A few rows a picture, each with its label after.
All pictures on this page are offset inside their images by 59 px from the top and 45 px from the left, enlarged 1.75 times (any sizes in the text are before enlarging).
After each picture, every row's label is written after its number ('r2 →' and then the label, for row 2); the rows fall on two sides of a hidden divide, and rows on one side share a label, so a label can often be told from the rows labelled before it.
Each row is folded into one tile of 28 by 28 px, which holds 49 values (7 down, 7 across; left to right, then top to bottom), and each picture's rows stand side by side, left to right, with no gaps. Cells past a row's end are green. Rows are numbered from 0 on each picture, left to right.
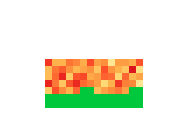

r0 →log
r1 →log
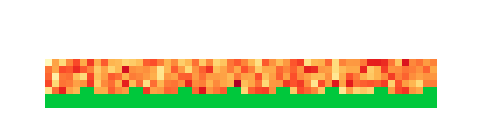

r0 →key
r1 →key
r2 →key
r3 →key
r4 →key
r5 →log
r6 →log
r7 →key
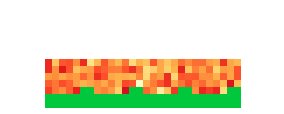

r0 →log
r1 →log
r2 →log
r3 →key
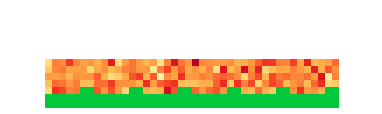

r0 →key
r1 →key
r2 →log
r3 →key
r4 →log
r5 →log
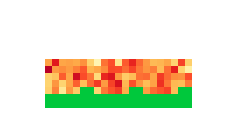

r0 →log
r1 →log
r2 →key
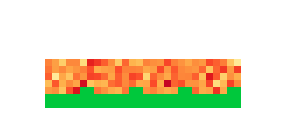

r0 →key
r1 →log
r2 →log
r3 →key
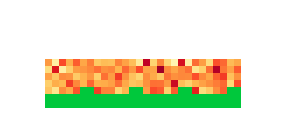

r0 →key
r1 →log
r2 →log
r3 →log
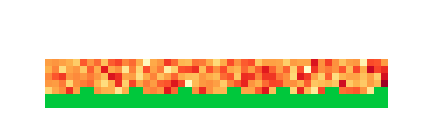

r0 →key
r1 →log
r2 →log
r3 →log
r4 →log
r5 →log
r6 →key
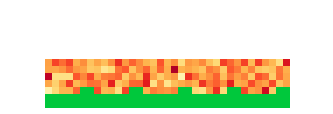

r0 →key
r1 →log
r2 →key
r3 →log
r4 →key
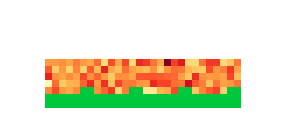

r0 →key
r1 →key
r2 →log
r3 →key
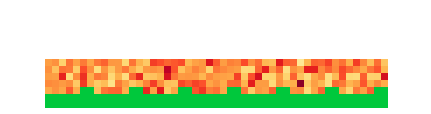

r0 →log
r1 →key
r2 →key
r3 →key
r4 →log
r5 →log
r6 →key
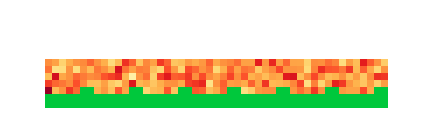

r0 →log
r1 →log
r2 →key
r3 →log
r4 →key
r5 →key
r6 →key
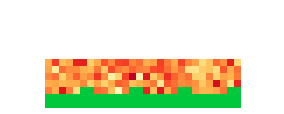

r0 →log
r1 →log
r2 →key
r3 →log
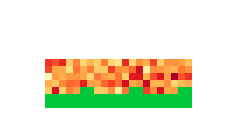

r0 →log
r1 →log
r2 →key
